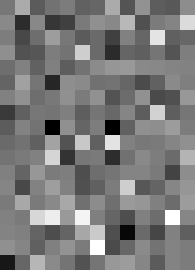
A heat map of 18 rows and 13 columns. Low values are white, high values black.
Grain: fine. Slope: none. Mirror symmetry: none. Histogram: heavy tails on both sides.
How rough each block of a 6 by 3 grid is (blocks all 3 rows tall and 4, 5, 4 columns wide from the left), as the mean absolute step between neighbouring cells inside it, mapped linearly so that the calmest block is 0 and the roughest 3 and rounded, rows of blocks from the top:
3 2 3 / 1 1 0 / 1 1 2 / 1 3 0 / 2 2 2 / 1 3 0
